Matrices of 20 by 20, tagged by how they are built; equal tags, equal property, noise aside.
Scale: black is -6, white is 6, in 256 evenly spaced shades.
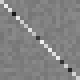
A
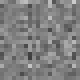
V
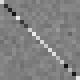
A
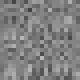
V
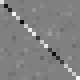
A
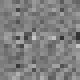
V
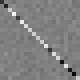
A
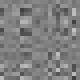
V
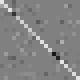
A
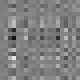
V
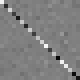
A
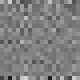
V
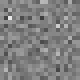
V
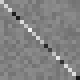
A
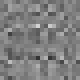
V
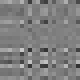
V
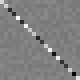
A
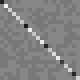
A
